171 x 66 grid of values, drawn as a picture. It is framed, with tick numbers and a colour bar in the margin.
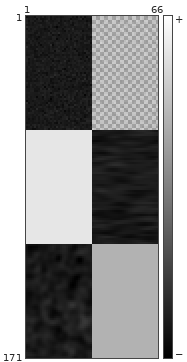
It is made of 3 by 2 panels. Panel 1,1: very low, fine-grained, faint in contrast. Panel 1,2: high, checkered. Panel 2,1: very high, flat. Panel 2,2: very low, streaked across, faint in contrast. Panel 3,1: very low, blotchy, faint in contrast. Panel 3,2: high, flat.
